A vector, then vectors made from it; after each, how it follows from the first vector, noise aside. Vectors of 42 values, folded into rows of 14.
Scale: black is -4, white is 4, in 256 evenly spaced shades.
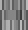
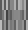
reversed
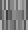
reversed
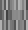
reversed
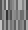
reversed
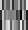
scaled up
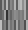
reversed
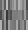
reversed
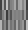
reversed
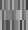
negated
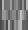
sign-scrambled
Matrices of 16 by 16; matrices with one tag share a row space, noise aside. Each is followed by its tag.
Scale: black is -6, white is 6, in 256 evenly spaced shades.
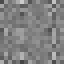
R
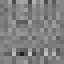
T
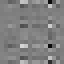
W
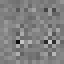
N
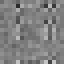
N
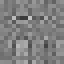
T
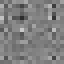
R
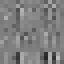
N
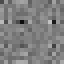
R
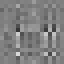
N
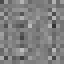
R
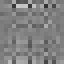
T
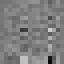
W
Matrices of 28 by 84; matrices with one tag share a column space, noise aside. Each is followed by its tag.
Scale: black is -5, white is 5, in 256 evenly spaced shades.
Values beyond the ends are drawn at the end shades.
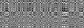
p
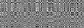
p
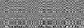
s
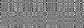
p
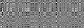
p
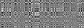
p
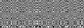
s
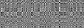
p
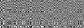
s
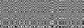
s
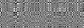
p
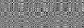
p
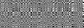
p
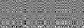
s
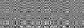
s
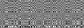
s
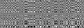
s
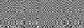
s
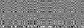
s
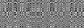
p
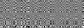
s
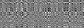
p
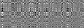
p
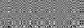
s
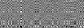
s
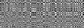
p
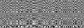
s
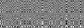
s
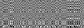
s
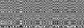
s
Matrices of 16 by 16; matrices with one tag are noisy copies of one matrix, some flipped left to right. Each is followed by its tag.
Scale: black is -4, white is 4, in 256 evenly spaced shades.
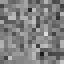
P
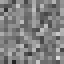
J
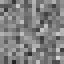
J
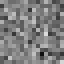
P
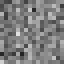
P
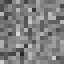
P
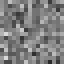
J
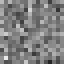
J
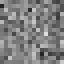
P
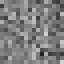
P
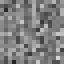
J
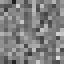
J
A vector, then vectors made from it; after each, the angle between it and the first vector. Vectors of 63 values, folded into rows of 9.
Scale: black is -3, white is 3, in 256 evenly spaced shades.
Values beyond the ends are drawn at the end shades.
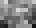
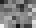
partly opposed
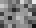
partly aligned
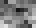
nearly opposite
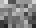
nearly parallel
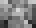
nearly parallel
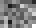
partly opposed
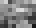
nearly parallel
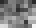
nearly opposite
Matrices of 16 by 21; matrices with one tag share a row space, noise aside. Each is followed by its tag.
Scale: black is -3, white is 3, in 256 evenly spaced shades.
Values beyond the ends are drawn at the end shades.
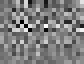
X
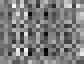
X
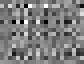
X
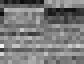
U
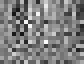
X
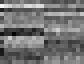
U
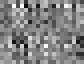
X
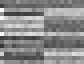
U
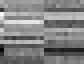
U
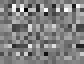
X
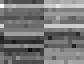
U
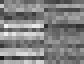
U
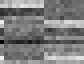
U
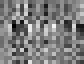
X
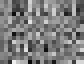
X
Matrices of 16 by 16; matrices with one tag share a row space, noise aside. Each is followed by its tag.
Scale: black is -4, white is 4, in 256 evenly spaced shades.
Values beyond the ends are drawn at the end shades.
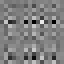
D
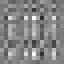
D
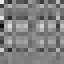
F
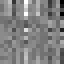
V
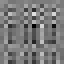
D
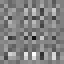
D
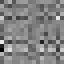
F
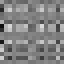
F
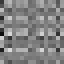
F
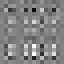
D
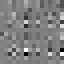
V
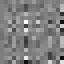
V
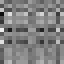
F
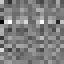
F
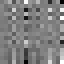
V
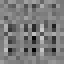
D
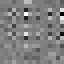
V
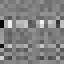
F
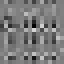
D
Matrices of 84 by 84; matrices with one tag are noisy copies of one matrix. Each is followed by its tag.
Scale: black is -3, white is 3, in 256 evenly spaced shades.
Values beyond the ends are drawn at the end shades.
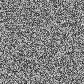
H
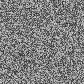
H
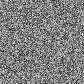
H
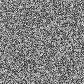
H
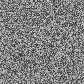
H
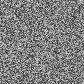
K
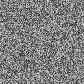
H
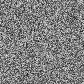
K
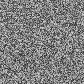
H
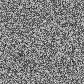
H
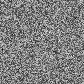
K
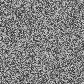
K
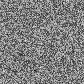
H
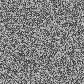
H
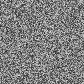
K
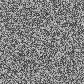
H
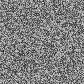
H
